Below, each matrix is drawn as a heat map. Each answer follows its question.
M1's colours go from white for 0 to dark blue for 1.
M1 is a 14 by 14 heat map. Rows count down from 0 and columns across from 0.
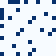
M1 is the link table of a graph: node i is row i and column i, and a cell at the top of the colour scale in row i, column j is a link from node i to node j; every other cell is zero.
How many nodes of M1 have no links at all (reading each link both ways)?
1
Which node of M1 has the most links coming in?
node 0
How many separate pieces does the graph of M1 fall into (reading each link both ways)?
2
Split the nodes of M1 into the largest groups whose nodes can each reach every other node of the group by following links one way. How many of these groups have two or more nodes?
1
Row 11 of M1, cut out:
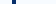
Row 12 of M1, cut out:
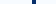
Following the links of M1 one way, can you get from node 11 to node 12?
yes
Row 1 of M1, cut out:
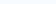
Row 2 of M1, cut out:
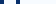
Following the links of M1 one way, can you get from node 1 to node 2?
no
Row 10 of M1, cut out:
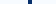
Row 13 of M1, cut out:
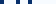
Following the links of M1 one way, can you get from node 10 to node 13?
yes
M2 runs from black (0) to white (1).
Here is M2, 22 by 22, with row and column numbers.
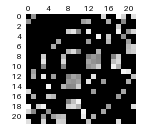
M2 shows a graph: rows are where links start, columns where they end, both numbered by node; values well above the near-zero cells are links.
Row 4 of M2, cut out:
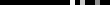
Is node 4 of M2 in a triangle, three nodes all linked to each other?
no
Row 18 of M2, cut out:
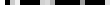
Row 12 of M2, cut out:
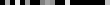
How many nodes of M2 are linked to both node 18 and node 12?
5
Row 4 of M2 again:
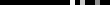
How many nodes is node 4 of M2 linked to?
3
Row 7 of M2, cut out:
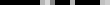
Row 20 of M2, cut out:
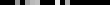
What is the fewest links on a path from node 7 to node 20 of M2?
1
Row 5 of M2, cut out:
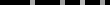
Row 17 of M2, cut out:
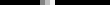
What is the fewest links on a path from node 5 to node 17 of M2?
3
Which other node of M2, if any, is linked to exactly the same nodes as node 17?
none
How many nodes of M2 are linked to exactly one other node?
1
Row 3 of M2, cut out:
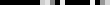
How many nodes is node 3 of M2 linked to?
7
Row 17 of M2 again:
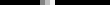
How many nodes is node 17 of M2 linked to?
3
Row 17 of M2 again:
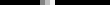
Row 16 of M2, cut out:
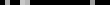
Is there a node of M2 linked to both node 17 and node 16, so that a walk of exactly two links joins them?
no
